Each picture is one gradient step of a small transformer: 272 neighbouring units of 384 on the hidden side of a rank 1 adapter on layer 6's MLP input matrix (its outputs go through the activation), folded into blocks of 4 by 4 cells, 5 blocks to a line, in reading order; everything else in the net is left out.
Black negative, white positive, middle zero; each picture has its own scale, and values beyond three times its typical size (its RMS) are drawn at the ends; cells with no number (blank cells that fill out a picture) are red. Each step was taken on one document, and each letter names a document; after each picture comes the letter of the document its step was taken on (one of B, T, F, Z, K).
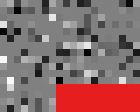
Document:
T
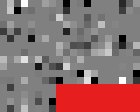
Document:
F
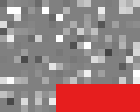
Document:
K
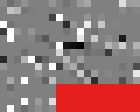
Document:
F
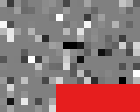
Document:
F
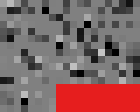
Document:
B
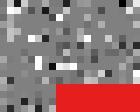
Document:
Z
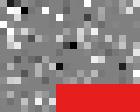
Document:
K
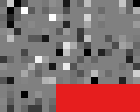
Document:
Z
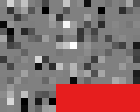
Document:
K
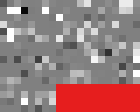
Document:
K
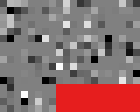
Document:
Z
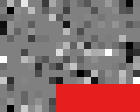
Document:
T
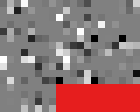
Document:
F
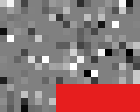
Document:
B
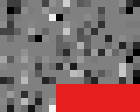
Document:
Z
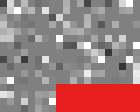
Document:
K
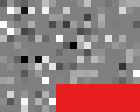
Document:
K
